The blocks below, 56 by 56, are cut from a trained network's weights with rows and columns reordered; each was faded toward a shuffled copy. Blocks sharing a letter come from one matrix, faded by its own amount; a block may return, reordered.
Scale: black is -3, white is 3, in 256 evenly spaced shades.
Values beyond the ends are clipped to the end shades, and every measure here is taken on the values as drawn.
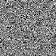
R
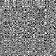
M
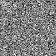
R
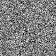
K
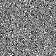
R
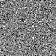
R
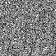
K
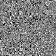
R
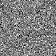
R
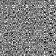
M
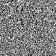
K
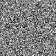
K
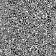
R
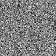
K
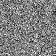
K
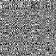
M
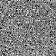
R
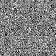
K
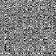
M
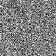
K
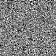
K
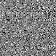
R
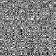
M
